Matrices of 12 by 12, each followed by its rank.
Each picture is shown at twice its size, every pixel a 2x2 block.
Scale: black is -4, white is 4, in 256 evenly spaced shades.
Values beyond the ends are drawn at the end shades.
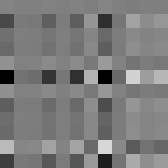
one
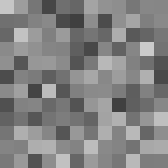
full rank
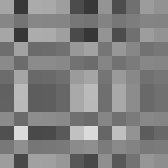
one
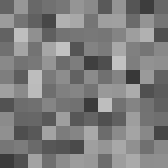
full rank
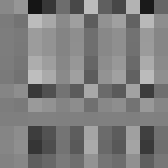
one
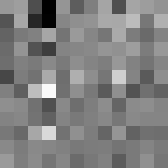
two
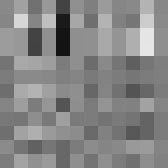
two
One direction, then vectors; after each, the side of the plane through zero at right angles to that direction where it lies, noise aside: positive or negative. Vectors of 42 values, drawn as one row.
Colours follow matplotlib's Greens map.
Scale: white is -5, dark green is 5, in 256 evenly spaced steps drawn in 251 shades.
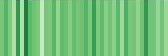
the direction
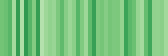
positive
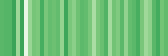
negative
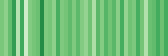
negative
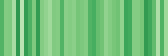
positive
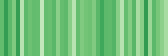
positive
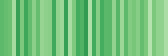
positive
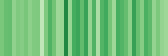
positive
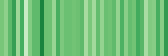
negative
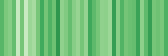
negative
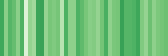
negative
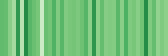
positive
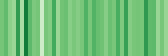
positive
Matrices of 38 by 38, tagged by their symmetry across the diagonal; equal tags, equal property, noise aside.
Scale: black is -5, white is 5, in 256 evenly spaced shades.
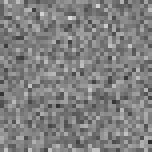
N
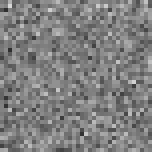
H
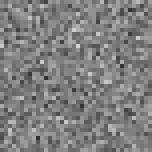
H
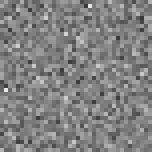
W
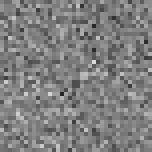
H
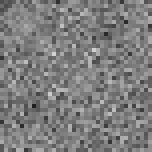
W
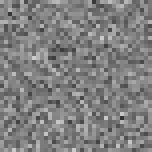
N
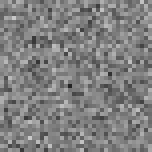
N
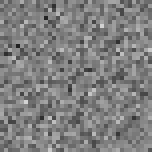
W
